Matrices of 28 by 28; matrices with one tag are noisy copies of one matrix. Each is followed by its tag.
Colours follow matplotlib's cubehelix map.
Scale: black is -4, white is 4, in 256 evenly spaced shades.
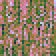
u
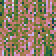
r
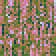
u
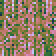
r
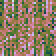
r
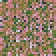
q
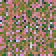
q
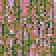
u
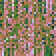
r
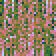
r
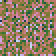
q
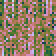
r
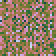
q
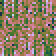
r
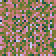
q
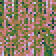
r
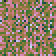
q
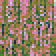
u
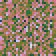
q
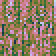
u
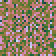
q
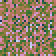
q
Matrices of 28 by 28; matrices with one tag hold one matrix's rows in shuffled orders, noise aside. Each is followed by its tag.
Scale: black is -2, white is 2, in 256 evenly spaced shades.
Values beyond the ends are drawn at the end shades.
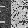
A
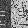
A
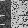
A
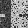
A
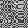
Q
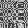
Q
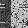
A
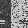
A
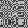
Q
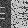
A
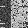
A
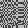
Q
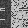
A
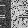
A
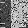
A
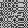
Q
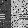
A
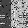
A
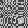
Q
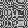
Q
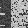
A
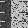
A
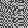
Q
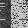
A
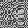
Q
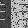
A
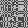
Q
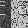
A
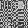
Q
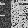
A
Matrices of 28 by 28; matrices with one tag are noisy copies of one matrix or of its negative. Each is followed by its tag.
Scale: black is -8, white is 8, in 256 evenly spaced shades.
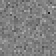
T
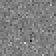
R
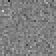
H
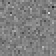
T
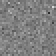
T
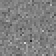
R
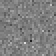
R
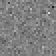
T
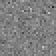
T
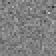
T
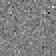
T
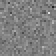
T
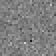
R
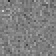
H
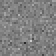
R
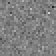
T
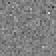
T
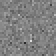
R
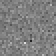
R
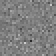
R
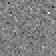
T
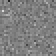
H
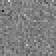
H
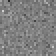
H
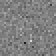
R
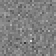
R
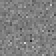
R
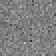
R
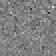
T
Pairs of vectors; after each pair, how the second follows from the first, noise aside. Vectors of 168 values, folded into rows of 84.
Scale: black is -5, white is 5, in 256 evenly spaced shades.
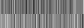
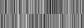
shuffled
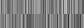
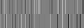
partly zeroed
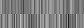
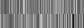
shuffled
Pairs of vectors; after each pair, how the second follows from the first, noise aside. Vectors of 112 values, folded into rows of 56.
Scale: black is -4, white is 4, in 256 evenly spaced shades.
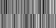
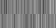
shrunk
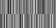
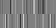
partly zeroed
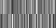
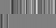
partly zeroed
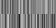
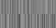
shrunk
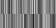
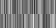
negated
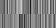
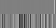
partly zeroed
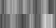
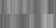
shrunk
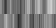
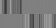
partly zeroed
